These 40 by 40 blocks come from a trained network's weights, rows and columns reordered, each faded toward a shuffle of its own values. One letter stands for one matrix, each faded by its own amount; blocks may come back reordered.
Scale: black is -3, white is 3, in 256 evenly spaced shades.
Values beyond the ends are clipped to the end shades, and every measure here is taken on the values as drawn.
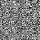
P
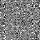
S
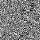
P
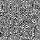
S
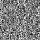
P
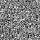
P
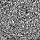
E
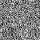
P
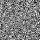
E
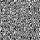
S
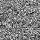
E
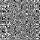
S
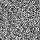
E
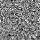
P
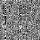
S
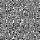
S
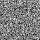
E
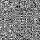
P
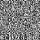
P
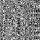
P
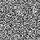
P
